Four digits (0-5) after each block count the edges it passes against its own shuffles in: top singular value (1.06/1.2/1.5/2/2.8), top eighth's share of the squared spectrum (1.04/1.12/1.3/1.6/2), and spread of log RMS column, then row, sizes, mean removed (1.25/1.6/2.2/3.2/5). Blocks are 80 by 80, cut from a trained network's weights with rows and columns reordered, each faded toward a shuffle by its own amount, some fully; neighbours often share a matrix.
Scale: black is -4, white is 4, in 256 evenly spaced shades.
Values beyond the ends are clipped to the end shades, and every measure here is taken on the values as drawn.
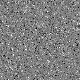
1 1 0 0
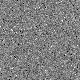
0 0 0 0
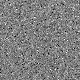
1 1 0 0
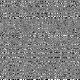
4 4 0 4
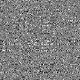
3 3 0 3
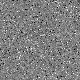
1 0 0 0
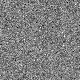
0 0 0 0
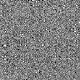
3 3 1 2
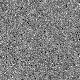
0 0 0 0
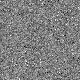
0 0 0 0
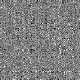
3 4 1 2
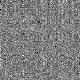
3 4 2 2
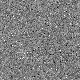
0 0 0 0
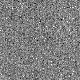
2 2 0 1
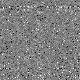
3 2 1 2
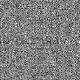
3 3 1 2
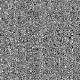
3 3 1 2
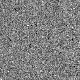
2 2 0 0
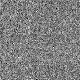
2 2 0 0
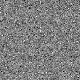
2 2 0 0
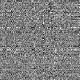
4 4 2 2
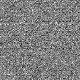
3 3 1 1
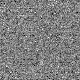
2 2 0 1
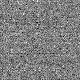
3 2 0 1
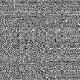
4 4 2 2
